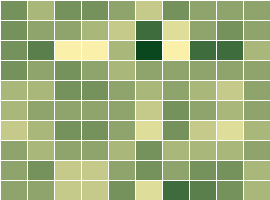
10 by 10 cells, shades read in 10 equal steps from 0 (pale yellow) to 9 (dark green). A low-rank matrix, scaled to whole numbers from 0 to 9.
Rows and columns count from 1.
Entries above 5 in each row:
0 1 4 0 0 0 0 0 0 2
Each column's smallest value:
2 3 0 0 2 1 0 2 1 3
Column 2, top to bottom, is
3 4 6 4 3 4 3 3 5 4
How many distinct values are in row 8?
3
